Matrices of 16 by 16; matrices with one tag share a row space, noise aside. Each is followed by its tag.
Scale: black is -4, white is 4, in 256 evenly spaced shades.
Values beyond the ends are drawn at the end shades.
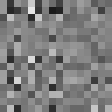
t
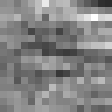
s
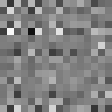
t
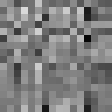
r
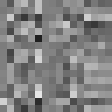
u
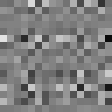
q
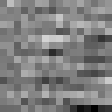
s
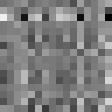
q
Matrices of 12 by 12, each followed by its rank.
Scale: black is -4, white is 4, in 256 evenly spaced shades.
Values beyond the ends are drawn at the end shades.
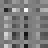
one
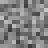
full rank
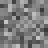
full rank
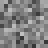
full rank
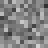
full rank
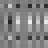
one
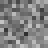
full rank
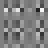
one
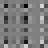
one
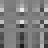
one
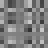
one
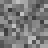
full rank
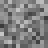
full rank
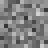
full rank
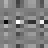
one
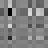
one
